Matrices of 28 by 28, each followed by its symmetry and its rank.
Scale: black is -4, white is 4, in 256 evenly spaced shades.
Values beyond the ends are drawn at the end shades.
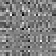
neither, rank three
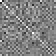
symmetric, rank five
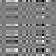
neither, rank one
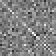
symmetric, rank five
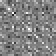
symmetric, rank five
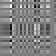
neither, rank one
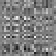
neither, rank three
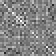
symmetric, rank five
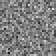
antisymmetric, full rank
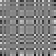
symmetric, rank one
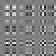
symmetric, rank one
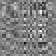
neither, rank three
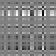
neither, rank one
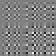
symmetric, rank one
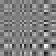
symmetric, rank one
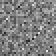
antisymmetric, full rank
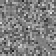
antisymmetric, full rank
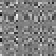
neither, rank three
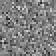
antisymmetric, full rank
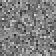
antisymmetric, full rank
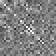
symmetric, rank five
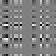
neither, rank one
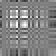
symmetric, rank one
